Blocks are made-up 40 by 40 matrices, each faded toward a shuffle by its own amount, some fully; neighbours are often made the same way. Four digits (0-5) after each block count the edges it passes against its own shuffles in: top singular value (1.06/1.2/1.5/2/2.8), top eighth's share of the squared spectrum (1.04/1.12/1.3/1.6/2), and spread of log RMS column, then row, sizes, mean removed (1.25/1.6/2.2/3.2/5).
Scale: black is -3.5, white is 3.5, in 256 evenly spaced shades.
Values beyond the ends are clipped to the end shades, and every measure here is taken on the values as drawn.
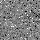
0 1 0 0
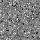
2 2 0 0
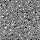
0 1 0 0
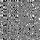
4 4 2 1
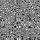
3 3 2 1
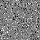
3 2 1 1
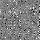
3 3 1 0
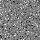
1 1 0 0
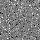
1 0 0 0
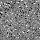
0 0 0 0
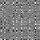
4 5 3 2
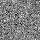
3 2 0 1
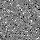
0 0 0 0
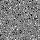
0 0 0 0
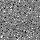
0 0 0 0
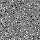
0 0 0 0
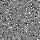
0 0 0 0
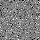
1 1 0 1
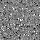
1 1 0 1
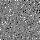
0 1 0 0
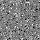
2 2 0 0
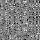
3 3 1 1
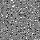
3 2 1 0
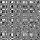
4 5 3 3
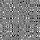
4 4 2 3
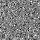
2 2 0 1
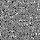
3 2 0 0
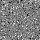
2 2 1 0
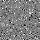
3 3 1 1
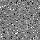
3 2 0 1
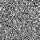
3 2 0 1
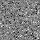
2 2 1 0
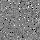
1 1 1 0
